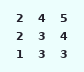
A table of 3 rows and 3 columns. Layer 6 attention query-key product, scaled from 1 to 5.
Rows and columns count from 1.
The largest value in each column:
2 4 5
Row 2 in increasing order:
2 3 4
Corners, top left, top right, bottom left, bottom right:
2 5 1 3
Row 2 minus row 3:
1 0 1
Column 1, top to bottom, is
2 2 1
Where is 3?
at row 2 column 2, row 3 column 2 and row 3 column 3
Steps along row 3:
up same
